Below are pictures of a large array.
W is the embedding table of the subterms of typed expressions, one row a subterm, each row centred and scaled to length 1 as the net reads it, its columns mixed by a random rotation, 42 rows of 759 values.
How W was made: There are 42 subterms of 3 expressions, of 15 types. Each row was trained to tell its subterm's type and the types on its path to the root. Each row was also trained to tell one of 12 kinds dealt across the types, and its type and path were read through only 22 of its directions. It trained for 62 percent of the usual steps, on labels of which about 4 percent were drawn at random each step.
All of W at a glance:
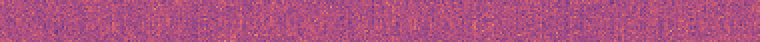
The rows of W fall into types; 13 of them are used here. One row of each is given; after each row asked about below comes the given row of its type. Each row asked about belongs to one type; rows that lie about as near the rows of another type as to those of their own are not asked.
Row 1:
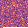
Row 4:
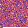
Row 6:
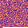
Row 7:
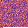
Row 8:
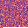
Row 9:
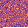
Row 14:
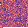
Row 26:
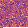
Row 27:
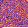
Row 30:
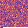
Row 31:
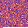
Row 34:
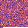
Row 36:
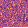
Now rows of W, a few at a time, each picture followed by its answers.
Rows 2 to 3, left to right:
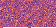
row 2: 30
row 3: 30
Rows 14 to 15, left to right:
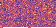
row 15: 6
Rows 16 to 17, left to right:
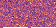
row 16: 8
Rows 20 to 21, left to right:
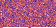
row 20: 34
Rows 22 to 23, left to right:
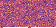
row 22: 8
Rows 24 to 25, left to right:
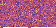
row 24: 8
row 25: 34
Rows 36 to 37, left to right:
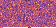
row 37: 31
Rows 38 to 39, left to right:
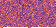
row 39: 27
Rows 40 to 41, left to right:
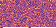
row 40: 4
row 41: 4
